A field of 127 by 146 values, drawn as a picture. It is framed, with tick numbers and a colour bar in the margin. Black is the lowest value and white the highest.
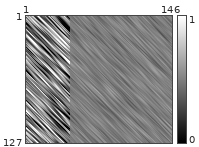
The grain runs diagonally down to the right. A vertical seam about 30% of the way across splits the table, and the right part is calmer. Overall the values sit about 50% of the way up the scale. The distribution is heavy-tailed on both sides.
